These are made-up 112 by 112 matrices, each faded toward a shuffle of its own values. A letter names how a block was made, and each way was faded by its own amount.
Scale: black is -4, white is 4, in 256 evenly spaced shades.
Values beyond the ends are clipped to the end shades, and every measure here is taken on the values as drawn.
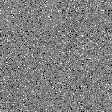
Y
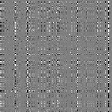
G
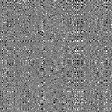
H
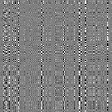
G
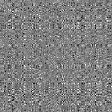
H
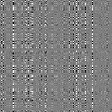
G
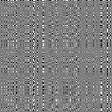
G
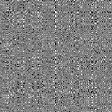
H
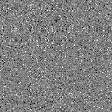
Y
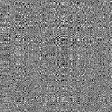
H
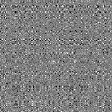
H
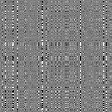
G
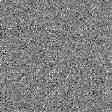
Y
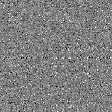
Y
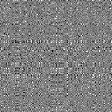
H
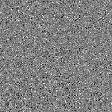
Y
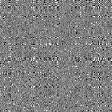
H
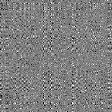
H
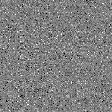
Y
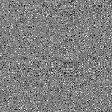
Y
